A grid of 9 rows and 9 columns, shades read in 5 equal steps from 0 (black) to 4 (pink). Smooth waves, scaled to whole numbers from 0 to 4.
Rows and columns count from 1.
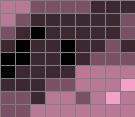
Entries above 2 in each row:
2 1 0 0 0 4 4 5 7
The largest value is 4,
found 2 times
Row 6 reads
0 1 1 1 1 3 3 3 3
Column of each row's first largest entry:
1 1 1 8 7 6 9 8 3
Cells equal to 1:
32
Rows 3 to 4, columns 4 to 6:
1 1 1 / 1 0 1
